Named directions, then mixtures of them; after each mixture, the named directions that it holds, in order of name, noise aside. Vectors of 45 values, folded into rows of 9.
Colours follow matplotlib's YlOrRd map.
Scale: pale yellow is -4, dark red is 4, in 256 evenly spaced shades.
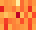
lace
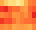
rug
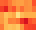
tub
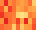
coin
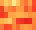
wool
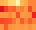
lace, rug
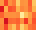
coin, lace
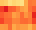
rug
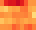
rug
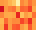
lace, wool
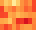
wool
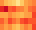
rug, tub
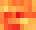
tub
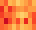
coin, rug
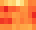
rug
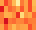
coin, lace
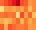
lace, rug
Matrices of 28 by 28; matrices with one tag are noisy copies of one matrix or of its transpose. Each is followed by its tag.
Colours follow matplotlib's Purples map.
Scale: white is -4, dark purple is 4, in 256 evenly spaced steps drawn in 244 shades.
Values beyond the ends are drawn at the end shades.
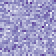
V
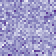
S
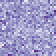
S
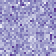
S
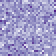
S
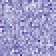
V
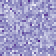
V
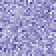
V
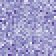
S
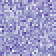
V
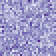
V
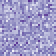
V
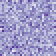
V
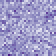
S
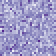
V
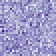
V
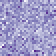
S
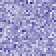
V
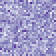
V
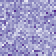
S
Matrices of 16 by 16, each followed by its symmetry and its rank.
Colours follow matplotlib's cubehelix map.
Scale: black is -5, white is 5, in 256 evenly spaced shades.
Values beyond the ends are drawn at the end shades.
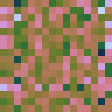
neither, rank three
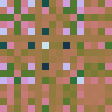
symmetric, rank two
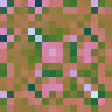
symmetric, rank three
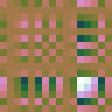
symmetric, rank one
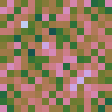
symmetric, full rank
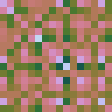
symmetric, rank three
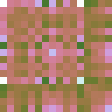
symmetric, rank two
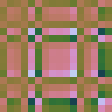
symmetric, rank one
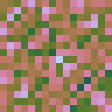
symmetric, full rank
